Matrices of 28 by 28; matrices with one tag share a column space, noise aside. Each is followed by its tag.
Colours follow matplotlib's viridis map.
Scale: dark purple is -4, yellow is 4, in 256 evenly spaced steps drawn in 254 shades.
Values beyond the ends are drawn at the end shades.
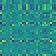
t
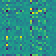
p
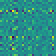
p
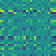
p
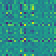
t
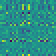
t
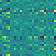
p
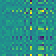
p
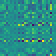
t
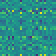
p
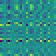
t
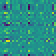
t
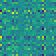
p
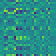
p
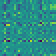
t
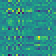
p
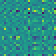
p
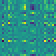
t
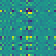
p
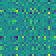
p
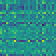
t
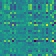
t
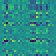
t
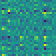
p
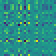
t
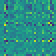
t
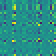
t
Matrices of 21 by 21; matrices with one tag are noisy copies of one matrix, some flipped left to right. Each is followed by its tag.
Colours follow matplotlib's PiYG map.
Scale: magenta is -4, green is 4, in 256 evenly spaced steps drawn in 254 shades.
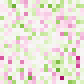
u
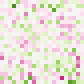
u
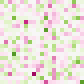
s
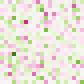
s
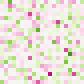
s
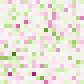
s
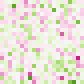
u
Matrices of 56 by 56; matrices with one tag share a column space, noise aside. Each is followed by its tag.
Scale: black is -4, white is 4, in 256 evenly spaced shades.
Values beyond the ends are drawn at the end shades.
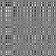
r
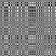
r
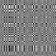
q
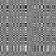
q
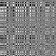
r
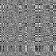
q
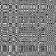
q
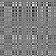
r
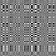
q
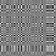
q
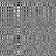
r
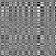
r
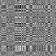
q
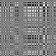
r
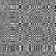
q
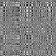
r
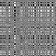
r
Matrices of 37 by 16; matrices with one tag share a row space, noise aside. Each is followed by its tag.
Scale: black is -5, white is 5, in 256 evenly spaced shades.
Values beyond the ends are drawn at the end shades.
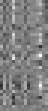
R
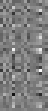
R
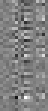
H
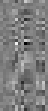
H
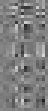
H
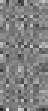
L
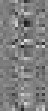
H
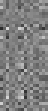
L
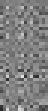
L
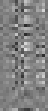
H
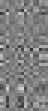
L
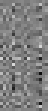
R
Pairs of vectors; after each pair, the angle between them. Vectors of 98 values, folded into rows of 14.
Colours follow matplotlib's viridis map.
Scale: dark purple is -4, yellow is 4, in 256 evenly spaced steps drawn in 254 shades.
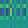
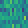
partly aligned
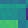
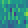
partly opposed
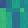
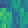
nearly parallel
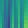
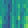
nearly parallel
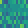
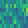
orthogonal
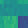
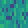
orthogonal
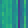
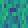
orthogonal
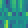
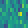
partly opposed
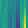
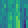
nearly opposite
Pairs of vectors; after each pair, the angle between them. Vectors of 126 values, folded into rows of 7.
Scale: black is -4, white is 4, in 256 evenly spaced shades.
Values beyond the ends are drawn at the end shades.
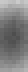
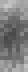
nearly parallel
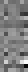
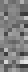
nearly parallel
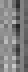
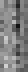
nearly parallel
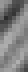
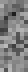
partly aligned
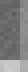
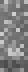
partly opposed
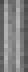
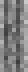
nearly opposite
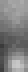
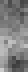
nearly opposite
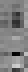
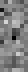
partly opposed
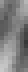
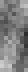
nearly parallel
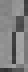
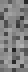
partly aligned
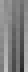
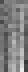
nearly opposite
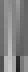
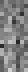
partly aligned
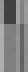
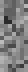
partly aligned
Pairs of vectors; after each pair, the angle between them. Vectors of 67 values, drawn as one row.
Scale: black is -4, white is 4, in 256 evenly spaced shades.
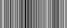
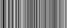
orthogonal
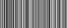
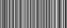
partly aligned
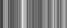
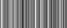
partly opposed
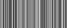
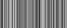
nearly opposite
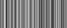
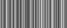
nearly opposite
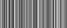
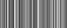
nearly parallel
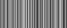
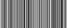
partly opposed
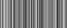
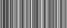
partly opposed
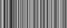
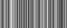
nearly opposite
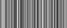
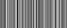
partly opposed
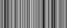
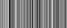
partly opposed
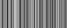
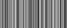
orthogonal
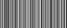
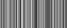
orthogonal
